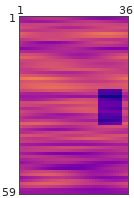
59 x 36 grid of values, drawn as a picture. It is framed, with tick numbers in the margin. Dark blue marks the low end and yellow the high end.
The middle right is the ninth with the lowest average. Streaks run across, left to right. An odd patch, lower than its surroundings, sits in the middle right. On average the colour sits 40% of the way up the scale.
